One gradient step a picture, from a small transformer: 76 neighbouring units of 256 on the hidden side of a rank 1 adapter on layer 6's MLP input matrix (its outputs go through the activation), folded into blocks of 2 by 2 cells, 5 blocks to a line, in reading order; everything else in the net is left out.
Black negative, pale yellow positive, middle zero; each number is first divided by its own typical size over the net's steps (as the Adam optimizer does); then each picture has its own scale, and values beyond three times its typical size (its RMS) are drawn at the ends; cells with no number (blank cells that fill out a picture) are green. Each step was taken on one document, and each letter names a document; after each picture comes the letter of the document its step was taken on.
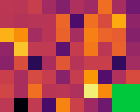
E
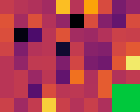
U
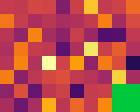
U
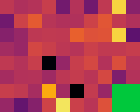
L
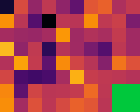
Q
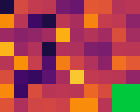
Q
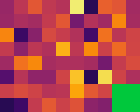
E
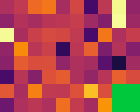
E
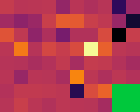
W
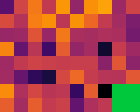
Q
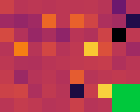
W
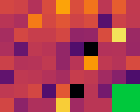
L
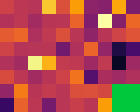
E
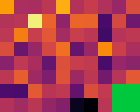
Q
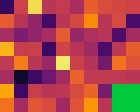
Q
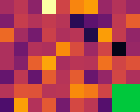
E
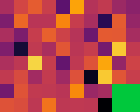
E
